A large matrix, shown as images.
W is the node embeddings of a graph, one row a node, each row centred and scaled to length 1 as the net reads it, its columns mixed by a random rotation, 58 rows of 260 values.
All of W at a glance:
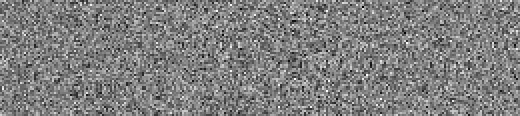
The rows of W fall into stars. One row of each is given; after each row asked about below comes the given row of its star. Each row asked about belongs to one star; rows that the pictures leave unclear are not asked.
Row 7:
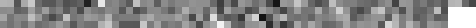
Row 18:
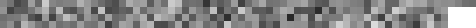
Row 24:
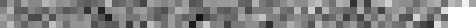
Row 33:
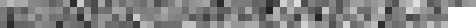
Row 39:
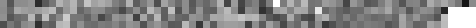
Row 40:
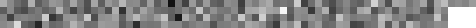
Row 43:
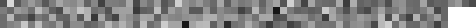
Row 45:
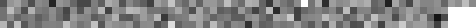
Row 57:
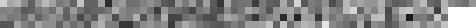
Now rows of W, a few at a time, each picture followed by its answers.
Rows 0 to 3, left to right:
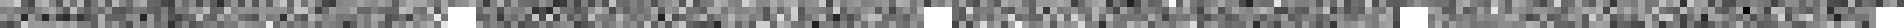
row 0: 57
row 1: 24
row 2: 39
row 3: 43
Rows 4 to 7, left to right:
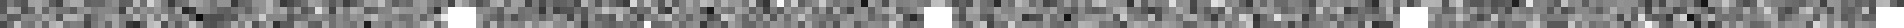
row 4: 40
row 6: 39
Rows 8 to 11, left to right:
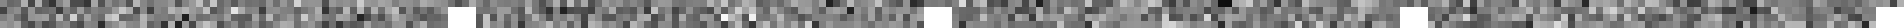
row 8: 45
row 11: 45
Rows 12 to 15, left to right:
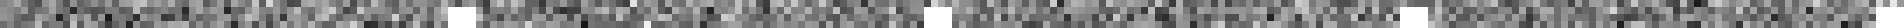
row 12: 24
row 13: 24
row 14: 57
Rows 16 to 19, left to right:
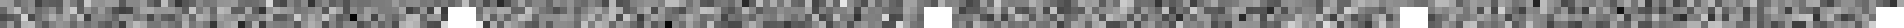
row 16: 39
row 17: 45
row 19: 57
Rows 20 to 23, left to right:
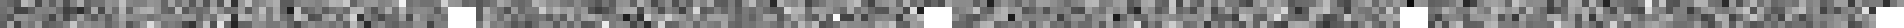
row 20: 24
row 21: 39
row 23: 39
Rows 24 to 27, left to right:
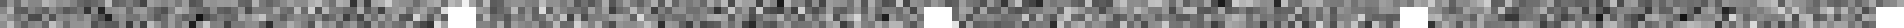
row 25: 43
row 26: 45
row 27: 57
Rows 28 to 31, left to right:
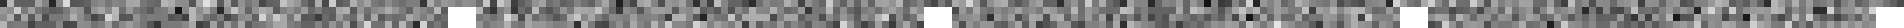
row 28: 45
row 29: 7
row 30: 57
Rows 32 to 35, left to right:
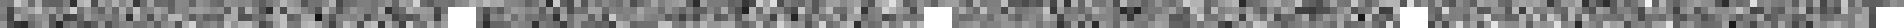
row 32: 33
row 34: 24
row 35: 39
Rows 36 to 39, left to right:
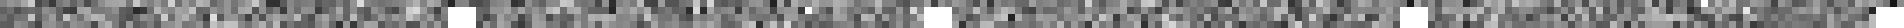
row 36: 7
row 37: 39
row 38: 7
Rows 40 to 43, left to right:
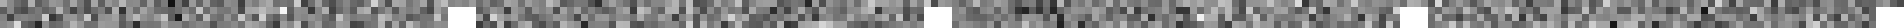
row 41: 18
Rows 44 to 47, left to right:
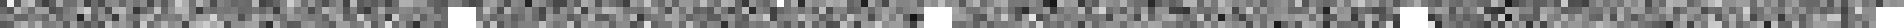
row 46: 24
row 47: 45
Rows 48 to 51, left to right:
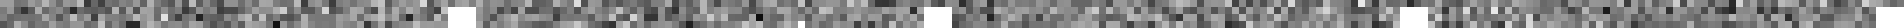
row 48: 40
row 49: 57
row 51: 43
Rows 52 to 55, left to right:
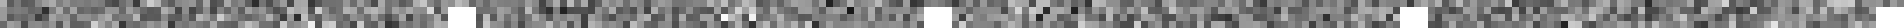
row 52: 57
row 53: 24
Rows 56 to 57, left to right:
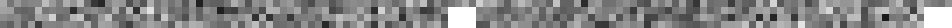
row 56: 40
